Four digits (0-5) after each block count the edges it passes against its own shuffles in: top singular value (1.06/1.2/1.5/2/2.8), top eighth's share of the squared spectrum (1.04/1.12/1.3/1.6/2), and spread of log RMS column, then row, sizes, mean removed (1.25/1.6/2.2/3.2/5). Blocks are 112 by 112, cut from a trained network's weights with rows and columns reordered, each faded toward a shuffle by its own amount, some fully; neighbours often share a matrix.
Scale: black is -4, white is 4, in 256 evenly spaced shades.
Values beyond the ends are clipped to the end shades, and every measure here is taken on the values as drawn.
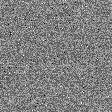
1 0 0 0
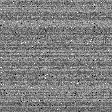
4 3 1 1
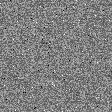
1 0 0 0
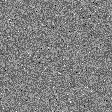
0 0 0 0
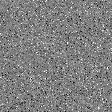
2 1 0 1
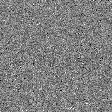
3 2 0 0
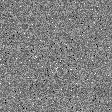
0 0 0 0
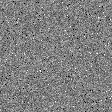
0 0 0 0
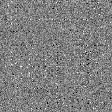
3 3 1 2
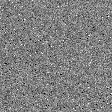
1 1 0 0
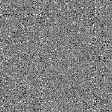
3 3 2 2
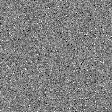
2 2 1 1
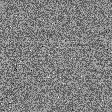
1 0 0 0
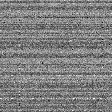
5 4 1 2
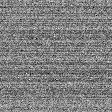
4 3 0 1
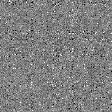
3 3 2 2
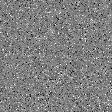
2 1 0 0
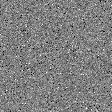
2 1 0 0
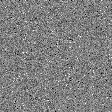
1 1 0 0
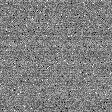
2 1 0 0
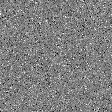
2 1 0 0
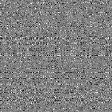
4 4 1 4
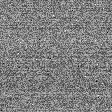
3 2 0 0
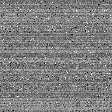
4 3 1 1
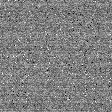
2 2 0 0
